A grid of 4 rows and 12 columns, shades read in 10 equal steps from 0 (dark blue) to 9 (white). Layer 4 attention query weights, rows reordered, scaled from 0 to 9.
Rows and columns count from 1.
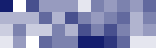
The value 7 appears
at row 3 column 1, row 3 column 3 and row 3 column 4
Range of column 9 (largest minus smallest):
4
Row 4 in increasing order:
0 0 1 3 3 4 4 5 8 8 8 9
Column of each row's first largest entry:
2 1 1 3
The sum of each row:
55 55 58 53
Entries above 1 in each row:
11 12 12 9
